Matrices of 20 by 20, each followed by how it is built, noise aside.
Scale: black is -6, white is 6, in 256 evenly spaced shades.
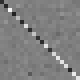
diagonal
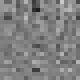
low rank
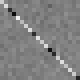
diagonal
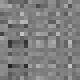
low rank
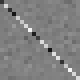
diagonal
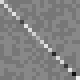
diagonal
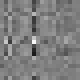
low rank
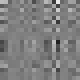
low rank
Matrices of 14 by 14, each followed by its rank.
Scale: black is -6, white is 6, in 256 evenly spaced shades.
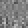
three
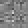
three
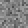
full rank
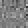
three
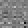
three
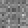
three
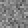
full rank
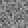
full rank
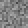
full rank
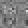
three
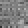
three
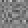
three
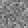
full rank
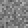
full rank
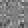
three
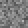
full rank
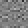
three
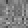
three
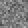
full rank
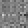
three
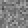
full rank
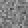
full rank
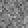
full rank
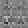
three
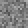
full rank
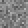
full rank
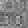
three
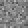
full rank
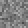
full rank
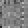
three
